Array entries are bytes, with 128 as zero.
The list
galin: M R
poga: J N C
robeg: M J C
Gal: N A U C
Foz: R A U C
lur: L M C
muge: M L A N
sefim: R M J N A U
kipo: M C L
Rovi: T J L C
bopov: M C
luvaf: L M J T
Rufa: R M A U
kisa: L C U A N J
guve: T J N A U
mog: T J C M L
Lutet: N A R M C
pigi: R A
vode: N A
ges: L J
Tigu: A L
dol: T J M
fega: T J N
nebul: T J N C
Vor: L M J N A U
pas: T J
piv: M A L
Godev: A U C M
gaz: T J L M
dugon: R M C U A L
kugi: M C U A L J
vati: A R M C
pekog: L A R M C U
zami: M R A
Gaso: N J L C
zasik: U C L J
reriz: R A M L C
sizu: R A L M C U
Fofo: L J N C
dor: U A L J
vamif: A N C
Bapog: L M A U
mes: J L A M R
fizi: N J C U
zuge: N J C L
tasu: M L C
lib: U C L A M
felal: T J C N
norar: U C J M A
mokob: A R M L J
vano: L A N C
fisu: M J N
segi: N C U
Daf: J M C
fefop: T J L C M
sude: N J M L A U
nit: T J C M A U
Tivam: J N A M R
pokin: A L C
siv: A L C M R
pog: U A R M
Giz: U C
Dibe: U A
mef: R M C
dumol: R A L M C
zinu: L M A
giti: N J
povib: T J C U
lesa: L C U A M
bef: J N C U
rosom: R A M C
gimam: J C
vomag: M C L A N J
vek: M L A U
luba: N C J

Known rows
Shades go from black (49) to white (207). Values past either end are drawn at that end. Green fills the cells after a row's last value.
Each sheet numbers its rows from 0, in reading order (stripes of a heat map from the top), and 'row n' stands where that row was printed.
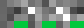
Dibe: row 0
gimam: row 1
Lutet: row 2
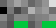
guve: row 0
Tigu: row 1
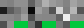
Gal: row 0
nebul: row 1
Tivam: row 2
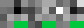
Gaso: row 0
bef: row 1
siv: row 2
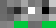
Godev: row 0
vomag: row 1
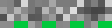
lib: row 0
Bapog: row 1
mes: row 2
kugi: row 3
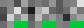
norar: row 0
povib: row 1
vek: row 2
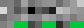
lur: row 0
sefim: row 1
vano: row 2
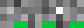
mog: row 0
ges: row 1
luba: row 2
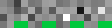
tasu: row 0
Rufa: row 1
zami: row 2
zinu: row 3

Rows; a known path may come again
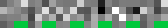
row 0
Tigu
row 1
norar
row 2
mes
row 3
fefop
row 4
vati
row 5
pokin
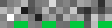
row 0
pekog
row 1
vek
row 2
fizi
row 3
zasik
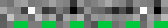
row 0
galin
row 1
mef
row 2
Gaso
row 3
giti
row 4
kisa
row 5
kipo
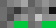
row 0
Dibe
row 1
pog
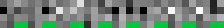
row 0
guve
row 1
Daf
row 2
piv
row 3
robeg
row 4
Rovi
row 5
gaz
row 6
gimam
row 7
zuge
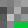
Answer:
Giz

